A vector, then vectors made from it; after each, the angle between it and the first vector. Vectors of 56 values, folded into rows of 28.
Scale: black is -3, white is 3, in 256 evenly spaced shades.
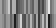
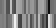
nearly opposite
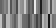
partly aligned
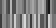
nearly opposite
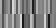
partly aligned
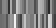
nearly opposite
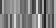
orthogonal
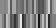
nearly parallel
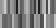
orthogonal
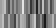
orthogonal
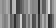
nearly parallel
